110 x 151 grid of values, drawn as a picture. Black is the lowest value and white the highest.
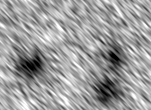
Dips: three. Odd rows or columns: none. Slope: none. Mirror symmetry: none.
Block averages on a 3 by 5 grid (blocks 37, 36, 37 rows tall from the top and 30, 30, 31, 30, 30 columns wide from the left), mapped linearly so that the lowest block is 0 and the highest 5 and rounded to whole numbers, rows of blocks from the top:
45444 / 22514 / 44504
